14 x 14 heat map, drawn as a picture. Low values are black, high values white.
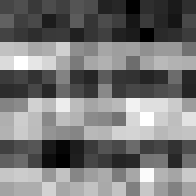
Ninth with the lowest average: top right. Grain: streaks across. Stripes: horizontal, repeating 3 times.
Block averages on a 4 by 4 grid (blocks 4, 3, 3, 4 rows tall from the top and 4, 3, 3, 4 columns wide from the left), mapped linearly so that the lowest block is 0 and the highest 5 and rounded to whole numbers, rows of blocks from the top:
1100
2111
4445
2122
